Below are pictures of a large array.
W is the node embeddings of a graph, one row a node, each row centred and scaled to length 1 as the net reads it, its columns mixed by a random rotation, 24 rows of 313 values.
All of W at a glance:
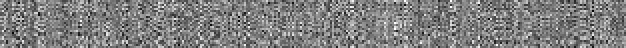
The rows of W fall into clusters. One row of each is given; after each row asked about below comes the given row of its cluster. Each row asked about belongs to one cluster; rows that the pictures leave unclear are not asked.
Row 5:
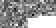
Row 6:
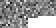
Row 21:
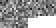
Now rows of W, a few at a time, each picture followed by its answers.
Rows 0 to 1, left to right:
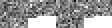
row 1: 5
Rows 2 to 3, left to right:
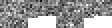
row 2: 21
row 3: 5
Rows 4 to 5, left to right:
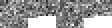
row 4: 21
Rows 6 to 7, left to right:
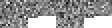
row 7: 6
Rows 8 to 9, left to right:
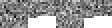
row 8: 5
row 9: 21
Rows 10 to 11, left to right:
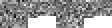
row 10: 5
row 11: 6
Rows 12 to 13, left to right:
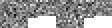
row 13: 6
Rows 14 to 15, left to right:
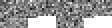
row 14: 21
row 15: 5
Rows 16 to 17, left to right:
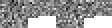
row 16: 6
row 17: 6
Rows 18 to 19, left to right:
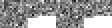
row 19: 5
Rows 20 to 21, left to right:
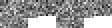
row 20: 21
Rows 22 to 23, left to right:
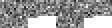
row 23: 5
